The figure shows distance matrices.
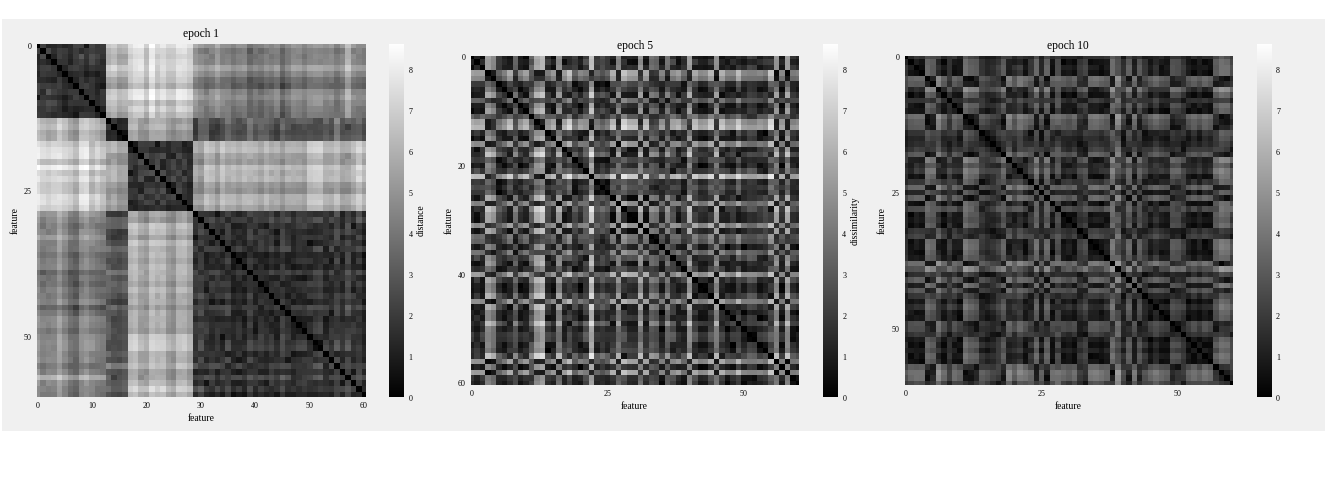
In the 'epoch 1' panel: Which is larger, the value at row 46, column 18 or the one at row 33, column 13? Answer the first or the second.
the first
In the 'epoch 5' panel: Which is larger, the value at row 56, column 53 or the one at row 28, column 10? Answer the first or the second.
the first
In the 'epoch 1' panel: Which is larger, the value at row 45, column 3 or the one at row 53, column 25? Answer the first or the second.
the second
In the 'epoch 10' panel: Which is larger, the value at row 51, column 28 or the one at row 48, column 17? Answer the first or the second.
the first
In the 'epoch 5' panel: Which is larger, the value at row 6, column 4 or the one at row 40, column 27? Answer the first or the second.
the first
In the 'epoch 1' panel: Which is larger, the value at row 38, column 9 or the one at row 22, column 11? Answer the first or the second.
the second
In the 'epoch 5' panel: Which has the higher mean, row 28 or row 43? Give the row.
28
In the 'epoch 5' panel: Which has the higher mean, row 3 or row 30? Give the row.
3
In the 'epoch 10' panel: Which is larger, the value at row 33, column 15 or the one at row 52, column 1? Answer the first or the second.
the first
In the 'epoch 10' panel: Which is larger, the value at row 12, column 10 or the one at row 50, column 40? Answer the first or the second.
the first
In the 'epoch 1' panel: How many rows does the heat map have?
61
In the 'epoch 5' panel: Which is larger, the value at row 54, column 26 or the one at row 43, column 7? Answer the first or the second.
the first
